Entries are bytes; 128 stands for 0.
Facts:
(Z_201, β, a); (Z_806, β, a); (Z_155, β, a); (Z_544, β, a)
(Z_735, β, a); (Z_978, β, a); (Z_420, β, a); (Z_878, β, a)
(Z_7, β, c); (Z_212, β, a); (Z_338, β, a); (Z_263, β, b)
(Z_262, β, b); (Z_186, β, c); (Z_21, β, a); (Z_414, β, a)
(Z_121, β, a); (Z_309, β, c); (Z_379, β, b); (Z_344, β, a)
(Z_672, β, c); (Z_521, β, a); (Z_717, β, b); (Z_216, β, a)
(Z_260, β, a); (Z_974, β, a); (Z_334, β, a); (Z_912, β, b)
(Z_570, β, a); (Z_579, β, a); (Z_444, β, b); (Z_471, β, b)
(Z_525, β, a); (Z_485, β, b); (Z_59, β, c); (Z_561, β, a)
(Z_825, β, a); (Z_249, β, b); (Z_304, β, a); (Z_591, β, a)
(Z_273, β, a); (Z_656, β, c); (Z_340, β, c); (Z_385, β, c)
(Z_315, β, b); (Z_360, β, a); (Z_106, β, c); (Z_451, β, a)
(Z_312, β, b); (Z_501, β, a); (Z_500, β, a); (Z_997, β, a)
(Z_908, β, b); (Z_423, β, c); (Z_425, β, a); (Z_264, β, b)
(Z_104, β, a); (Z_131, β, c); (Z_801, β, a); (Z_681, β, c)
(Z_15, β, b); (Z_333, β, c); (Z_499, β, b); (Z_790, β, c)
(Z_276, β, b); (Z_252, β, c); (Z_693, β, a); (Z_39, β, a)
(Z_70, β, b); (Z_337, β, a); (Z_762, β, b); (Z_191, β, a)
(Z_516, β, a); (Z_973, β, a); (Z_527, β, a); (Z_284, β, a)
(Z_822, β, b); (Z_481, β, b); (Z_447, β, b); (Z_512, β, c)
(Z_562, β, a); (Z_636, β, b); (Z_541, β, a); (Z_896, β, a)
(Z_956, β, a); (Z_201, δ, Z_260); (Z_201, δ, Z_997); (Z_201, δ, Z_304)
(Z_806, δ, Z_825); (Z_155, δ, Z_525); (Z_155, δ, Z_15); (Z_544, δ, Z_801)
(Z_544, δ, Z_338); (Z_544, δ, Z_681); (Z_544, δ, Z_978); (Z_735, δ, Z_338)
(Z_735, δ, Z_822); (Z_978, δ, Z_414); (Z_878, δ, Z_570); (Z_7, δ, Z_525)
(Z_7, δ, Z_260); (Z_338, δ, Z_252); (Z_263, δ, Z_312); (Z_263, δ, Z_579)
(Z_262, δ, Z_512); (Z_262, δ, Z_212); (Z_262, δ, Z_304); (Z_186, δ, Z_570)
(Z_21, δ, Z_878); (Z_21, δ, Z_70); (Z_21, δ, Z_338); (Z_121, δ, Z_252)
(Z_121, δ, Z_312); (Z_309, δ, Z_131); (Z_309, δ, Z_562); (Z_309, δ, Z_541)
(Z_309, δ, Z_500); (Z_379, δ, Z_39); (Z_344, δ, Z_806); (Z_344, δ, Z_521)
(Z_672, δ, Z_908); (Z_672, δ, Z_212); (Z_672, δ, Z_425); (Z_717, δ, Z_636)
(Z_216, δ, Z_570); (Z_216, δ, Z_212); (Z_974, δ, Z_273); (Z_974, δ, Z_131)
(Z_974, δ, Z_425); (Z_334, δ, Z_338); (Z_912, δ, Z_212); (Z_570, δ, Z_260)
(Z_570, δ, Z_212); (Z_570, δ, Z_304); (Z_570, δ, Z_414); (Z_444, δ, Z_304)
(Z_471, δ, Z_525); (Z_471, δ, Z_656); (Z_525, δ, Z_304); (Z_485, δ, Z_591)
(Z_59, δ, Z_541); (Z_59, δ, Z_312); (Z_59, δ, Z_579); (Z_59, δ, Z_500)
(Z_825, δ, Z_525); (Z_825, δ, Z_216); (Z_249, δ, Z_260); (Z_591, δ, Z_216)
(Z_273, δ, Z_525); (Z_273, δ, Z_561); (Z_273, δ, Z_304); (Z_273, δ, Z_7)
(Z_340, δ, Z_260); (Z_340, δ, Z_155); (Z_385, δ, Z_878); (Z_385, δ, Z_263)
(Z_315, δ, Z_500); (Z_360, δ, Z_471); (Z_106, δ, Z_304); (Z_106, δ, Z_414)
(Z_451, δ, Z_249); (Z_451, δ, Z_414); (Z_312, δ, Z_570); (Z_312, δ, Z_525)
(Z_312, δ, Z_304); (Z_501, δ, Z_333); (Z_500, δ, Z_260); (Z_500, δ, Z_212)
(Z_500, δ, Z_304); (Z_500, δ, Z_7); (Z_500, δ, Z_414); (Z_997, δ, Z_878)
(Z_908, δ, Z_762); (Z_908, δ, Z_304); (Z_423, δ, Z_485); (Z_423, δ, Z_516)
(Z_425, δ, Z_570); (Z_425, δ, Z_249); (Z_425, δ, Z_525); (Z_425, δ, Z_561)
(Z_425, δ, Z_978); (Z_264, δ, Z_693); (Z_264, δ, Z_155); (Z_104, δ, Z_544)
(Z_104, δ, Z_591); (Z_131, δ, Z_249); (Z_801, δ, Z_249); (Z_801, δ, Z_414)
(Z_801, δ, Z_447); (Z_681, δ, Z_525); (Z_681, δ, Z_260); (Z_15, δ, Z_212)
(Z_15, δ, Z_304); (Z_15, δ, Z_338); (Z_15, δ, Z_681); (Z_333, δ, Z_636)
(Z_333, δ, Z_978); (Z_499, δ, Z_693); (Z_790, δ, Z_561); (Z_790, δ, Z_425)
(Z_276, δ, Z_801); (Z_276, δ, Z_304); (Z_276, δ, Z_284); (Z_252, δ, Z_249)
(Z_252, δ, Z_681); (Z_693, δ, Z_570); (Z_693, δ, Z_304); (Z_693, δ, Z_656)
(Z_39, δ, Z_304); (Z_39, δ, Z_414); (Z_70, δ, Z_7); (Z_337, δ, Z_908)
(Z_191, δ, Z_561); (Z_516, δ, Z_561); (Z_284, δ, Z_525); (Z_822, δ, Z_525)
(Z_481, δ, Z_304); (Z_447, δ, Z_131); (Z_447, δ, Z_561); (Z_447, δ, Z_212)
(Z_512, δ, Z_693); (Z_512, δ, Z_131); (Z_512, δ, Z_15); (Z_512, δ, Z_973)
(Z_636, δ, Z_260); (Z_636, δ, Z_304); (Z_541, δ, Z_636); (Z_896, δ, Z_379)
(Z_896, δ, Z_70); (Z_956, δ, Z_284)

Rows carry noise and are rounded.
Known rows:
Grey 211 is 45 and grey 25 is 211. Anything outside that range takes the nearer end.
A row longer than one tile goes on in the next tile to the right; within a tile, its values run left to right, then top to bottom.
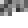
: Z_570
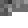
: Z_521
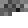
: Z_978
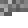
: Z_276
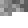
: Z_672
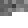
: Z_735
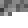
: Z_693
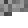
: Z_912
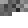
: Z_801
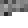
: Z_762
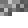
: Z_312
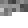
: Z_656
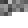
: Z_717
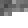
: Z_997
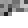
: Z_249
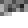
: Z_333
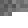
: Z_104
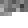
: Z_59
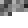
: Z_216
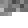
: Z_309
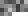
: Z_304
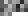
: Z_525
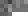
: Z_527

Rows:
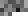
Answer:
Z_39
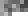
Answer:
Z_186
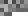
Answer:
Z_908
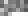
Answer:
Z_681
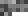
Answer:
Z_425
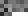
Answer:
Z_561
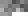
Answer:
Z_512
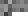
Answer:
Z_315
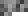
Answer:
Z_273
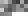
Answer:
Z_131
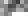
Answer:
Z_252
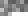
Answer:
Z_340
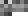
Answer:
Z_447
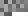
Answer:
Z_262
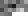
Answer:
Z_338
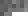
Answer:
Z_501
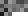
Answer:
Z_516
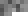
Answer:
Z_201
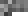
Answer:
Z_379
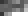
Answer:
Z_541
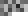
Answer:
Z_636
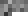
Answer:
Z_70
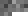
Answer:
Z_591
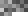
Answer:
Z_790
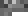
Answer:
Z_825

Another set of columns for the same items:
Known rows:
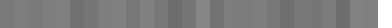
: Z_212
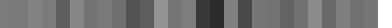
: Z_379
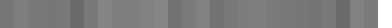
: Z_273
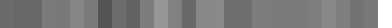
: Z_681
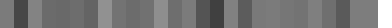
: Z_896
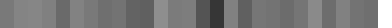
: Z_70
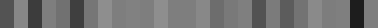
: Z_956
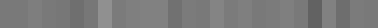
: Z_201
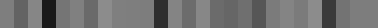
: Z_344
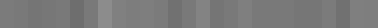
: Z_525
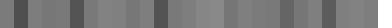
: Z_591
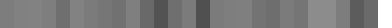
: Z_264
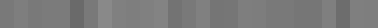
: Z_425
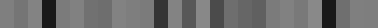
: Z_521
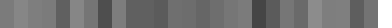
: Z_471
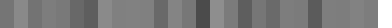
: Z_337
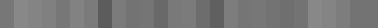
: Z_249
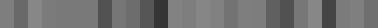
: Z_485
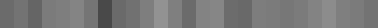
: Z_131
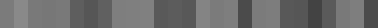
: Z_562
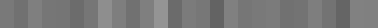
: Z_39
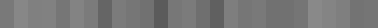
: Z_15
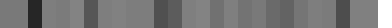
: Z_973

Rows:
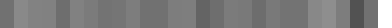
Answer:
Z_276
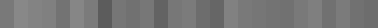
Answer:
Z_312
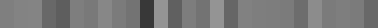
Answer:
Z_717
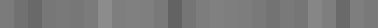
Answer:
Z_693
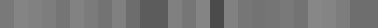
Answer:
Z_822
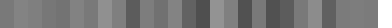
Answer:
Z_762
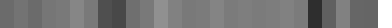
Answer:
Z_385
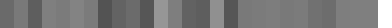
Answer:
Z_333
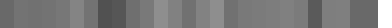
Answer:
Z_59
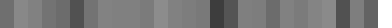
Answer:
Z_191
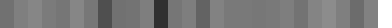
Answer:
Z_912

